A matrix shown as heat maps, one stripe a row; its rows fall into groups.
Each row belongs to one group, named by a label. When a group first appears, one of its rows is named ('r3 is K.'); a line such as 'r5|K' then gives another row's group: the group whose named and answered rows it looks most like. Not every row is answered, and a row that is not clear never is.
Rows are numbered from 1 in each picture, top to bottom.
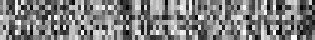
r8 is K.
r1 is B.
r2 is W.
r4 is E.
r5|W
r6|E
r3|B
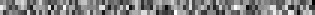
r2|E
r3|K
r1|B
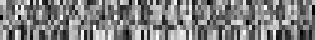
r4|B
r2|B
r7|W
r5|E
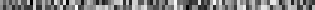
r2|K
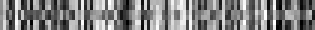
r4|B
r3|B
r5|W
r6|W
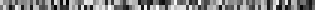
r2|W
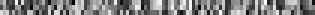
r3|E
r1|B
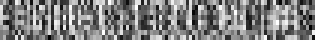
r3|E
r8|B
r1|W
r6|E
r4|E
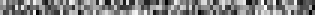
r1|E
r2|B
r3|K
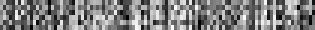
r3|B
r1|B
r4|W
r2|K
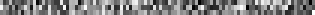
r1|K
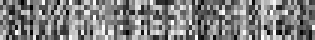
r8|K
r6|W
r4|K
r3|E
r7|W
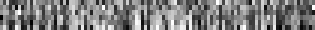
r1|E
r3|W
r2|W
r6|W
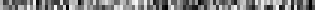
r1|K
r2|E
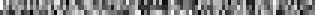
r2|E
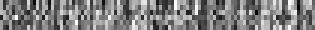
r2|K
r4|W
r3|K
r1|K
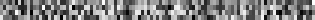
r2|K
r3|W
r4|E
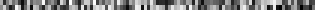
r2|W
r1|K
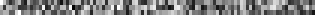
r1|E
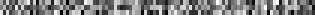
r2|B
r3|E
